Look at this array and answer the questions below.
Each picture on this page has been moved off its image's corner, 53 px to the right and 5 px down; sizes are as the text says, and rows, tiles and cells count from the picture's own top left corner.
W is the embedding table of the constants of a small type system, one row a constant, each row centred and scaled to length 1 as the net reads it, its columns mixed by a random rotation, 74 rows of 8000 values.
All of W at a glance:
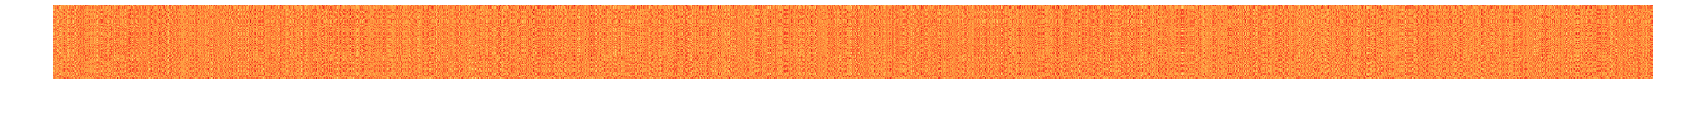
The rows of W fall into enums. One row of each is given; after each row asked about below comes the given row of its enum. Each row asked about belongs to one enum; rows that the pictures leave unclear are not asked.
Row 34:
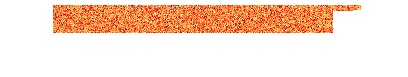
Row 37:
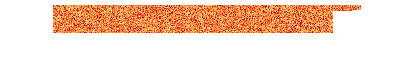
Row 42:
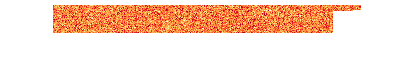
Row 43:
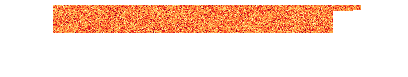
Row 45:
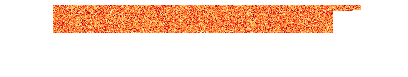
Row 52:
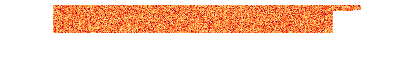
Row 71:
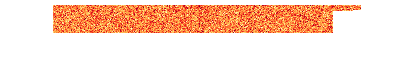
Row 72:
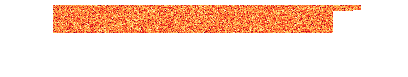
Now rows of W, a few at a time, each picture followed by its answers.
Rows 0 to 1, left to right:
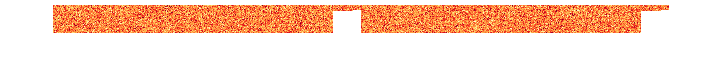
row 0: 37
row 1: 42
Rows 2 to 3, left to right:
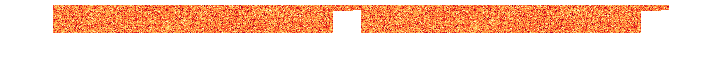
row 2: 42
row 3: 42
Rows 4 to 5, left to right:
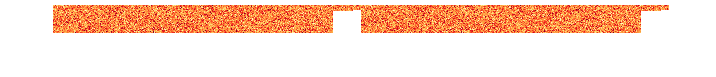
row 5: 43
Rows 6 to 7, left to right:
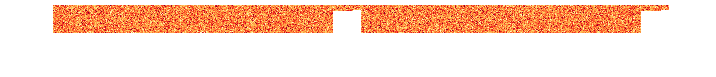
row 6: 45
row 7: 52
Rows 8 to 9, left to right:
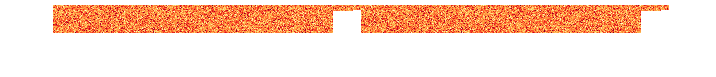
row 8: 43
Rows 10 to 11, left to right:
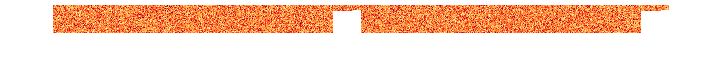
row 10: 37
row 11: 34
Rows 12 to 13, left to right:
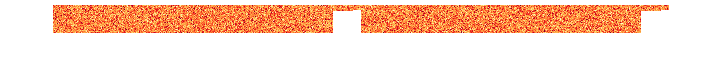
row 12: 34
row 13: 43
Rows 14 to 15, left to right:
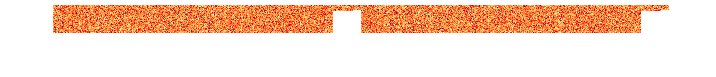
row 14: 52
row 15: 45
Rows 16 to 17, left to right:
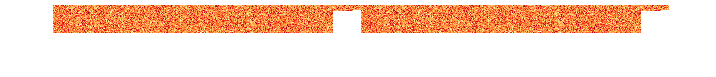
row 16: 45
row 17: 45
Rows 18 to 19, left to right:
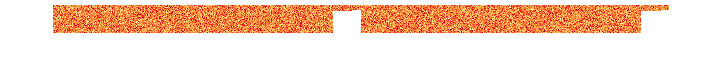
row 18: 37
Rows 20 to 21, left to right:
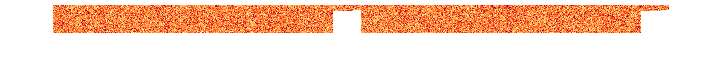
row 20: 45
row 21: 71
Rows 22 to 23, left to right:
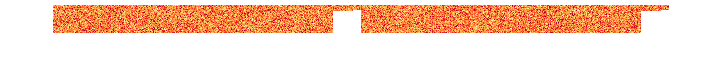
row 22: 43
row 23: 42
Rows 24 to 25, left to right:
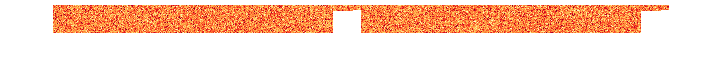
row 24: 34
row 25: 42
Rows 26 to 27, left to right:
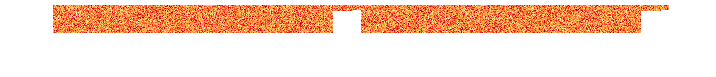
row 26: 37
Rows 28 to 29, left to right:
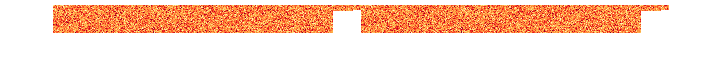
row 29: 43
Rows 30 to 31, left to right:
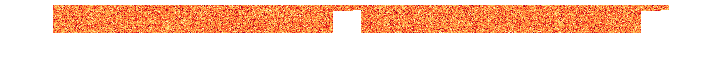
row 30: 42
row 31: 45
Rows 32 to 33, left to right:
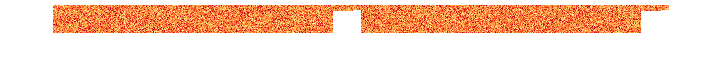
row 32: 43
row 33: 34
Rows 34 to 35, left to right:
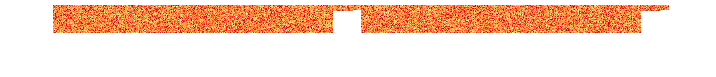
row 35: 37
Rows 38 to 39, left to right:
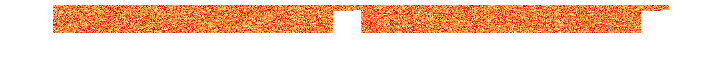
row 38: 43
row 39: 45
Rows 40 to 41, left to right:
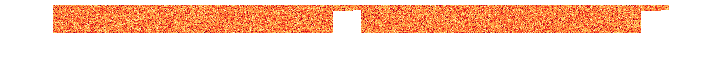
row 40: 72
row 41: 34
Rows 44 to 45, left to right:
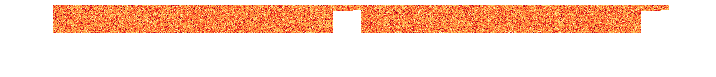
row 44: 34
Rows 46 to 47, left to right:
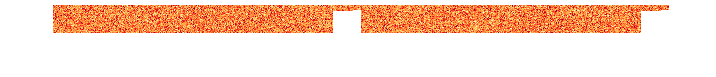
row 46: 34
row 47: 42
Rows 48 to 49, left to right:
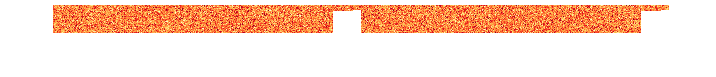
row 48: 42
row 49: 34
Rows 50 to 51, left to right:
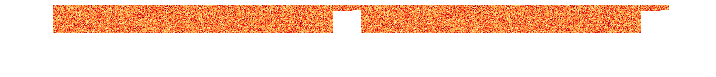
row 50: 37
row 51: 37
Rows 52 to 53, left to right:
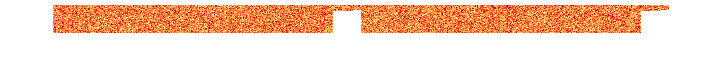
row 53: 71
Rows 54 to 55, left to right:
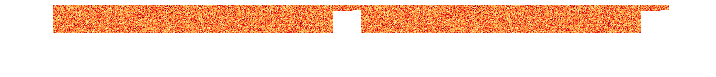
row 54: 37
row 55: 37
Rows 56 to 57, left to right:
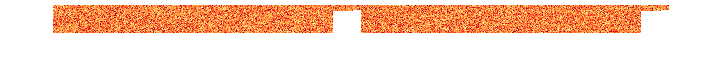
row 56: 43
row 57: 72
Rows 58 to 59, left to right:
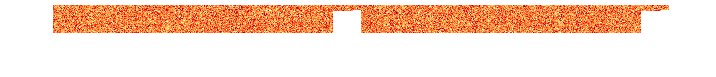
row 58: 42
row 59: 45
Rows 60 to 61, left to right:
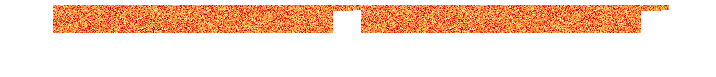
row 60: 43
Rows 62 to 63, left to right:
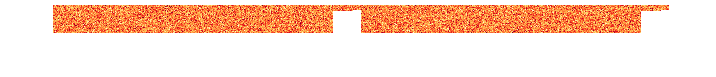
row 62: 37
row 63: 72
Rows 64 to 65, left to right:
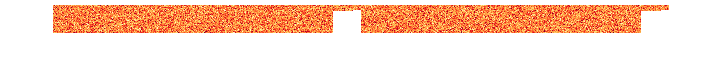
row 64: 72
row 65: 43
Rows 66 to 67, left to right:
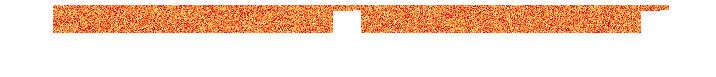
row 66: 43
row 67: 37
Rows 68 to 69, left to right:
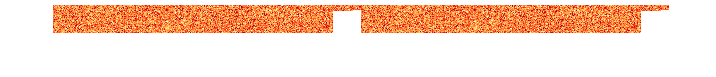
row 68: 42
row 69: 42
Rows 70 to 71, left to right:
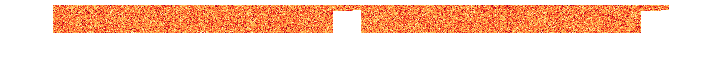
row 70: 45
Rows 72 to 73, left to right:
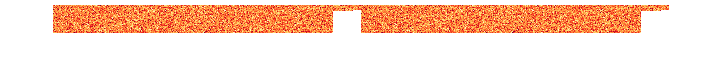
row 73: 72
